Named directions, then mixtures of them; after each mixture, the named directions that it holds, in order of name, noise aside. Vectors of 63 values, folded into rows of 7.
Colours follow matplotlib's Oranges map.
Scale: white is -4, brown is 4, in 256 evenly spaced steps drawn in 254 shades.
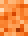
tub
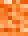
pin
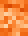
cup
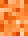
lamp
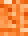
pin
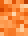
pin, tub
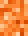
lamp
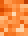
pin, tub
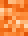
cup, lamp, tub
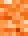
pin, tub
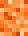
lamp, pin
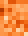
cup, lamp, tub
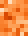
lamp, pin, tub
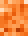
tub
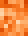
cup, lamp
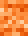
cup, tub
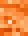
cup, pin, tub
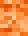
cup, pin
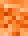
cup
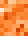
lamp, tub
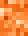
cup, lamp, tub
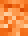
cup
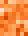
lamp, tub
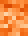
cup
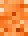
tub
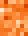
cup, lamp, tub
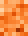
tub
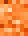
lamp, pin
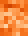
cup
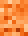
cup, pin, tub
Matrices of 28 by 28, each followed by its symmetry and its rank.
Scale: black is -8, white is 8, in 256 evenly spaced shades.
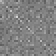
symmetric, rank five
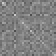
symmetric, rank five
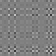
symmetric, rank one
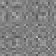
symmetric, rank three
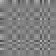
symmetric, rank one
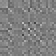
symmetric, rank three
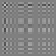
symmetric, rank one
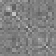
symmetric, rank five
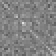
symmetric, rank five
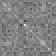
symmetric, rank five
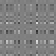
neither, rank one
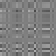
neither, rank one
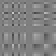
symmetric, rank one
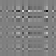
neither, rank one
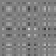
symmetric, rank one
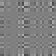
neither, rank one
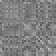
symmetric, rank three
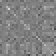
symmetric, rank five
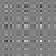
symmetric, rank one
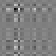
neither, rank one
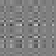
neither, rank one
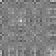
symmetric, rank three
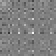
symmetric, rank three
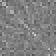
symmetric, rank five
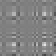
symmetric, rank one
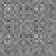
symmetric, rank three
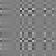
neither, rank one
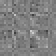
symmetric, rank three
